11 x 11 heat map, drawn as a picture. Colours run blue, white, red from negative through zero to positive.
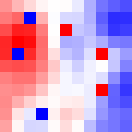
Lone odd cells: 6, 3 higher and 3 lower than their neighbours. Stripes: none. Calmest part: bottom middle. Slope: up to the left.
